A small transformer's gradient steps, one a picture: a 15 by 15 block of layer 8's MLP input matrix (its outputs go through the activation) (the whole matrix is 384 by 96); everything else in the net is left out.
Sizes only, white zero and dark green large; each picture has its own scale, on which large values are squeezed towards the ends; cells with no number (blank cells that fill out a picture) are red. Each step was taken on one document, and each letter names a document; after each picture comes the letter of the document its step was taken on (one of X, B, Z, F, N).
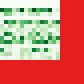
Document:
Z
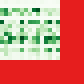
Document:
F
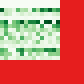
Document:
F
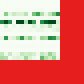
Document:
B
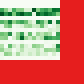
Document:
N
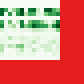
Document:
N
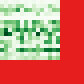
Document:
F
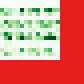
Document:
F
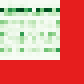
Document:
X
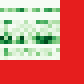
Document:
Z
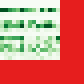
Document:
X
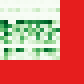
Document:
F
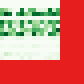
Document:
N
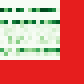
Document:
Z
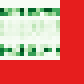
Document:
X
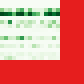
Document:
B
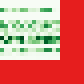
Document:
Z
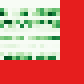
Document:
B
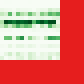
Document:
B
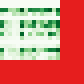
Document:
N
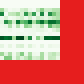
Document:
B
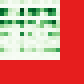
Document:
N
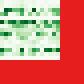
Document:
X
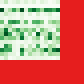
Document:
F
